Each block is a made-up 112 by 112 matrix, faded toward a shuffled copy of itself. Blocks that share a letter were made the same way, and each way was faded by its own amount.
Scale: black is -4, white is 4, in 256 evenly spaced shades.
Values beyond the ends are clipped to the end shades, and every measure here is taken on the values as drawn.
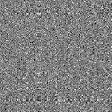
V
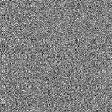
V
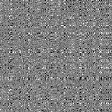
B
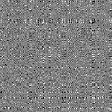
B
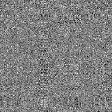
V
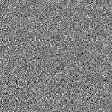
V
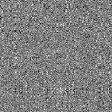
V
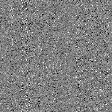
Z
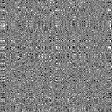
B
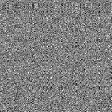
V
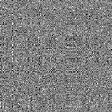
V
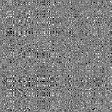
B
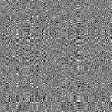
B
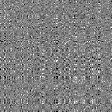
B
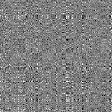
B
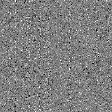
Z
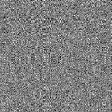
V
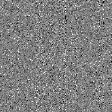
Z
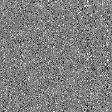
Z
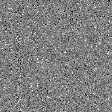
Z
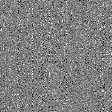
Z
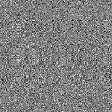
V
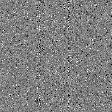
Z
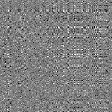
B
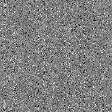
Z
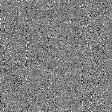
Z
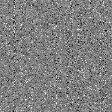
Z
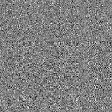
V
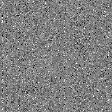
Z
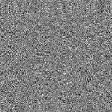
V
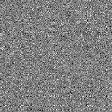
V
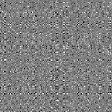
B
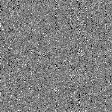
Z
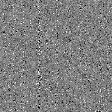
Z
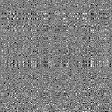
B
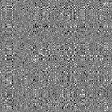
B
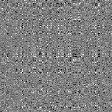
B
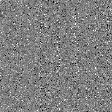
Z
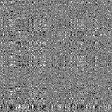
B
